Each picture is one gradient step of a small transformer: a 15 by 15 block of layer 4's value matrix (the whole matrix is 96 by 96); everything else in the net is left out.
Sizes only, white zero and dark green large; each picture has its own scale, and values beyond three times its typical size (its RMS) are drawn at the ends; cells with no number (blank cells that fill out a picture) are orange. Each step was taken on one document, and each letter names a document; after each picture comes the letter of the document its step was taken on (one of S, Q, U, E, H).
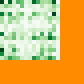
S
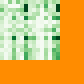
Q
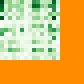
S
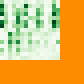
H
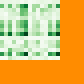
H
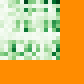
Q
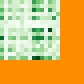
S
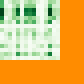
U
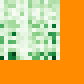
S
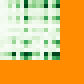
Q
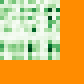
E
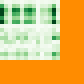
U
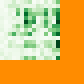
Q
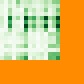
Q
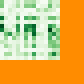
U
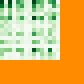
S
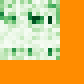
E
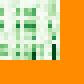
U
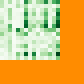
Q
